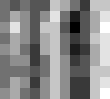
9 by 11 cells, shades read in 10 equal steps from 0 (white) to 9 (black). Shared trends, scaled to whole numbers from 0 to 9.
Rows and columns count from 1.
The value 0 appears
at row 3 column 11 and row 9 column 11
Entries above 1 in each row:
11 9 9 10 10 10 11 10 10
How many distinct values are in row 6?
7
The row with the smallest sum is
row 3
